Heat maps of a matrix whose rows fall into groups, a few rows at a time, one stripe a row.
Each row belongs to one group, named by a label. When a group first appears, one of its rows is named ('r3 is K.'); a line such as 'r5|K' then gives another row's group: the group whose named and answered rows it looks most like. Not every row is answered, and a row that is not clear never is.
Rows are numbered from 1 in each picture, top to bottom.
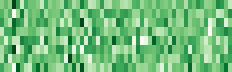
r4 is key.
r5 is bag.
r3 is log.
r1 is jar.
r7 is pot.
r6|key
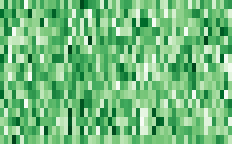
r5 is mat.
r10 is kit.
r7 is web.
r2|kit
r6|pot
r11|web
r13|bag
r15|bag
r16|jar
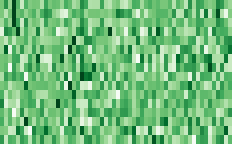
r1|jar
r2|log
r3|jar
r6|pot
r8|web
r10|pot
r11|kit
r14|pot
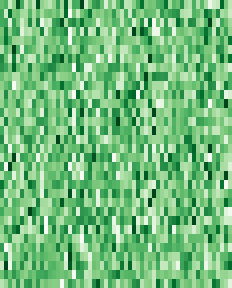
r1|log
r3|web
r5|mat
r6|jar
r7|web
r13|bag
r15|bag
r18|key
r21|web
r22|bag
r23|web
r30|pot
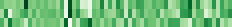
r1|pot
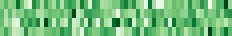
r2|kit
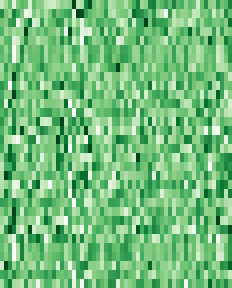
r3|key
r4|pot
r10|web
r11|log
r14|web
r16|mat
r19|key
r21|kit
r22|mat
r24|jar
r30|mat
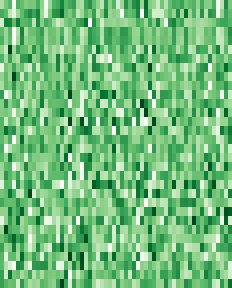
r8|key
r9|jar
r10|key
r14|bag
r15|mat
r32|mat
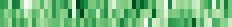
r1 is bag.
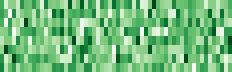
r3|pot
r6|mat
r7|log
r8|web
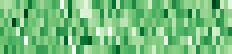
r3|jar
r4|mat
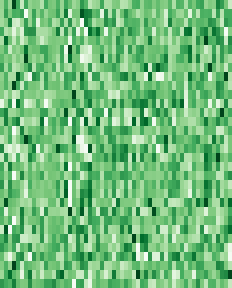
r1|jar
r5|mat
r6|pot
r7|pot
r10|jar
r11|kit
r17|mat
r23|mat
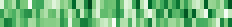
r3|mat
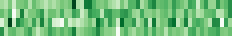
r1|kit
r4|kit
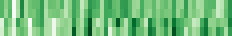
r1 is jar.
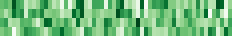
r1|log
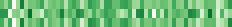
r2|web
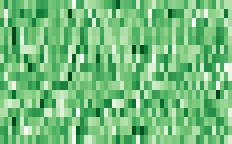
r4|jar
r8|web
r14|jar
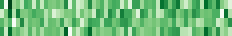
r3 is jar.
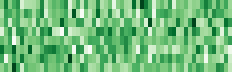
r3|web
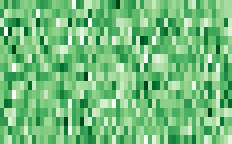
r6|log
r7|key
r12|mat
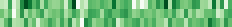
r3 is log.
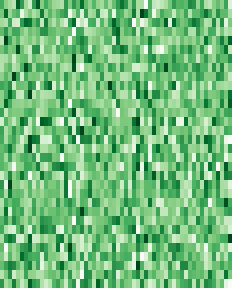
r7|kit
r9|jar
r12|mat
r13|kit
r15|bag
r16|web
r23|key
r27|key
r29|bag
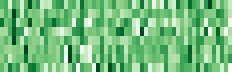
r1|web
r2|jar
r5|jar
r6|pot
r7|pot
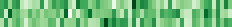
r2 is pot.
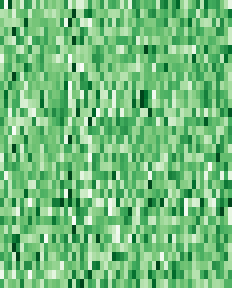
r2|kit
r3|pot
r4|jar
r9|jar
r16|pot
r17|jar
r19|key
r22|pot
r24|kit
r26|kit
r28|jar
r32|bag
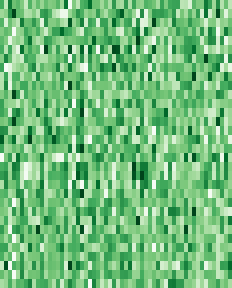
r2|log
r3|bag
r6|bag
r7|mat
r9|web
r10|pot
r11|jar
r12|bag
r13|log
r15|web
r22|log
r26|log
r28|web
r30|pot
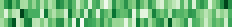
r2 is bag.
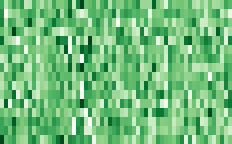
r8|bag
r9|key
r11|key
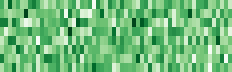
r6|log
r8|key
